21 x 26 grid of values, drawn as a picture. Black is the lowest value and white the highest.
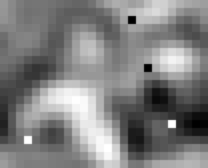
The texture is blotchy. Four lone cells stand out: two far higher and two far lower than their neighbours. The histogram is bell-shaped. No single row or column stands out from its neighbours.
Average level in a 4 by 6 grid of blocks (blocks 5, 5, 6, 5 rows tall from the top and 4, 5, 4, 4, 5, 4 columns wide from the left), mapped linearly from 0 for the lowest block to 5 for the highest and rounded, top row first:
2 2 2 2 3 2
1 1 3 2 3 3
1 4 5 2 0 0
2 2 4 3 1 2
